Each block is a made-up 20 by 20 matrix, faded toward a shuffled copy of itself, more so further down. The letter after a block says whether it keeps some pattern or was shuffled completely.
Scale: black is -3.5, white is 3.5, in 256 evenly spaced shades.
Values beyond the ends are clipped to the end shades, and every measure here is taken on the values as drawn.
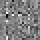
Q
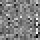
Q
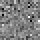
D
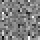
Q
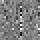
Q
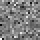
D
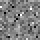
D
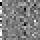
Q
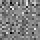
Q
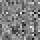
Q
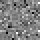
D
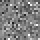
D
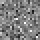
D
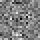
Q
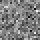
D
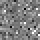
D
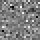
D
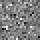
D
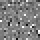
D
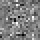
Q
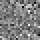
Q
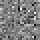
Q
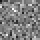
D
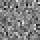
D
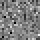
D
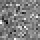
D
